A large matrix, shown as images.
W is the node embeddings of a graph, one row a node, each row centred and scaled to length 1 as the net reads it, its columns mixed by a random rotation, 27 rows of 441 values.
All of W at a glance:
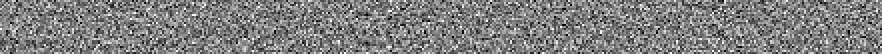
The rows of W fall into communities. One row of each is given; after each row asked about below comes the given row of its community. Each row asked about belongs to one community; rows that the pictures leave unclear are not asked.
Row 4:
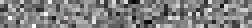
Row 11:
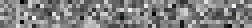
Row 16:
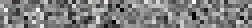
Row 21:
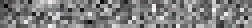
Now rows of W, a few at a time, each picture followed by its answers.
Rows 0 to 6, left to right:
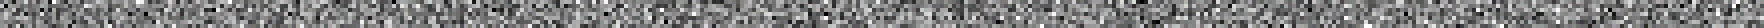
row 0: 16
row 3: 4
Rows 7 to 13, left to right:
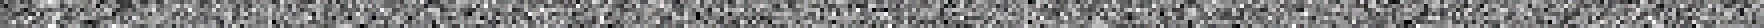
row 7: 21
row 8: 11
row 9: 16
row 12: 4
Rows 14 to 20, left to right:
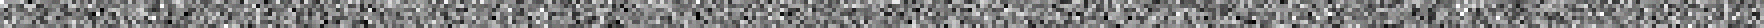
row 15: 16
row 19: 11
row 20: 21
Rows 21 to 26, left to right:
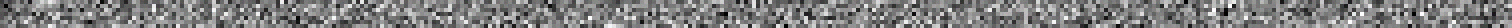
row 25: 11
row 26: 11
